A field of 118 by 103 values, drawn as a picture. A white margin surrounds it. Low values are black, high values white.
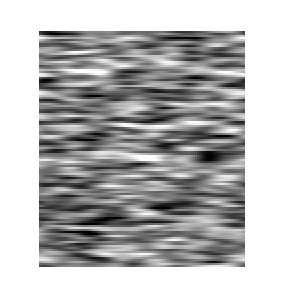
Slope: none. Grain: streaks across. Mirror symmetry: none.
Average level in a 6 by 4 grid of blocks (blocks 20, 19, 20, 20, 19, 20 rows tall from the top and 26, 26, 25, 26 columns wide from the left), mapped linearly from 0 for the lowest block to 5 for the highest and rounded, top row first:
3 5 3 2
3 2 1 5
2 3 2 3
2 5 5 2
0 1 1 2
1 4 4 4
